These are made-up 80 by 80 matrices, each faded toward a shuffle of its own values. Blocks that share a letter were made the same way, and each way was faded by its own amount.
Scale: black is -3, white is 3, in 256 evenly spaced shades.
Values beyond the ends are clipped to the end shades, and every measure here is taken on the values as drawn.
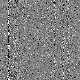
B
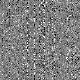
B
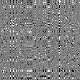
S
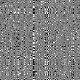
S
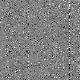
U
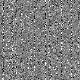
B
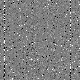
U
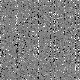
U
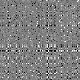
S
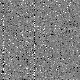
U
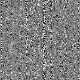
B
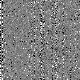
B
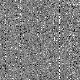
B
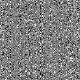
B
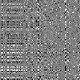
S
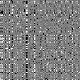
S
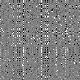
S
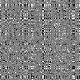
S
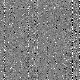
B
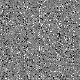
U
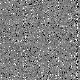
U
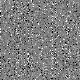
U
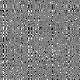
S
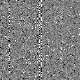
B
